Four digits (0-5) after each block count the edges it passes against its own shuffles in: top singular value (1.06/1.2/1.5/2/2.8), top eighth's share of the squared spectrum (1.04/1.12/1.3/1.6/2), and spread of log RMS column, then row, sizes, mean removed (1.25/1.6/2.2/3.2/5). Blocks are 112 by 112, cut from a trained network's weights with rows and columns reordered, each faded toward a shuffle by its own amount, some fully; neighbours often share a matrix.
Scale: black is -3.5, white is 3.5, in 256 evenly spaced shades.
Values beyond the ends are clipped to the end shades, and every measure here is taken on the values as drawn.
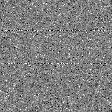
3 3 1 2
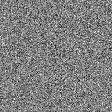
3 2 1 0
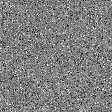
0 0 0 0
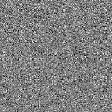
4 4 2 3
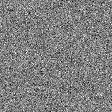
2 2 0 0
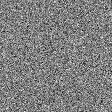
0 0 0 0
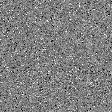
2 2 0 0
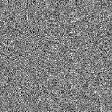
3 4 2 2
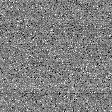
2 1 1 0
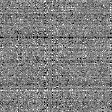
4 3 3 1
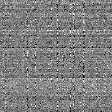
4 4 3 1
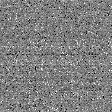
2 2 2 0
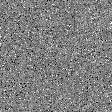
0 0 0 0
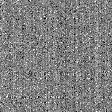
3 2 0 2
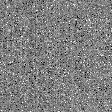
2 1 0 1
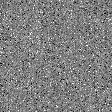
1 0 0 0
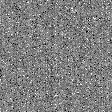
2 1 0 1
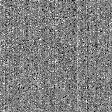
3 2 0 2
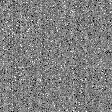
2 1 0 1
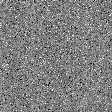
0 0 0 0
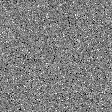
0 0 0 0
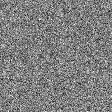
2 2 0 0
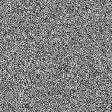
3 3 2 0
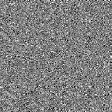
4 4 2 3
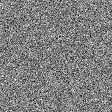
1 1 0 0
